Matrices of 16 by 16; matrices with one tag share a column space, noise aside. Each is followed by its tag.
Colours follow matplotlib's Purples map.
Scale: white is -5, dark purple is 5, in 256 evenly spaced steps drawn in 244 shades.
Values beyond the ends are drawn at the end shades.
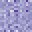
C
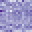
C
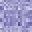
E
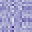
E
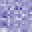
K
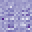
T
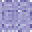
C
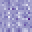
K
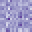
K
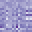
T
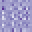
K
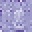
C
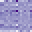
C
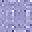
C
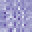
K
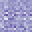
T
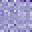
C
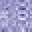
K
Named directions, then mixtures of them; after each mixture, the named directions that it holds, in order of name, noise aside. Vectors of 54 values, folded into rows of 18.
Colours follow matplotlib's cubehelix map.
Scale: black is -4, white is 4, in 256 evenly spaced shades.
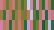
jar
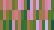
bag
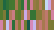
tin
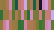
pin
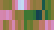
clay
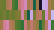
pin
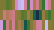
bag, clay, tin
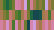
clay, tin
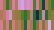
clay, jar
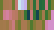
clay, pin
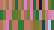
jar, pin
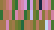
bag, pin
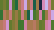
pin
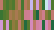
bag, jar, tin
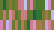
clay, pin, tin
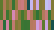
bag, tin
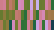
bag, jar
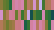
clay, pin, tin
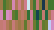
bag, clay, jar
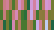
bag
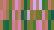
bag, pin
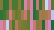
jar, pin, tin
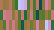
bag, clay, pin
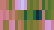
clay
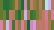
tin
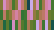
bag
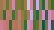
jar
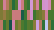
bag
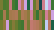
bag, pin, tin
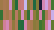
pin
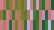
jar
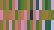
bag, jar, pin
